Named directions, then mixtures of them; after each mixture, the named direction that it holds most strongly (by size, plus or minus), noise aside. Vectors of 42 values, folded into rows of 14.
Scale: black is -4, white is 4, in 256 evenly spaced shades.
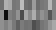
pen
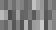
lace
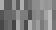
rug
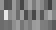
pen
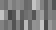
lace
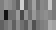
pen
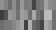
lace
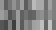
lace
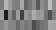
pen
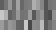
lace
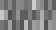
lace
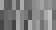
rug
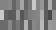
lace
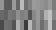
rug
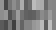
lace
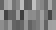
pen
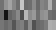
pen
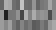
pen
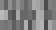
lace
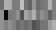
pen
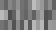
lace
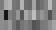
pen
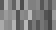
rug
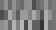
lace
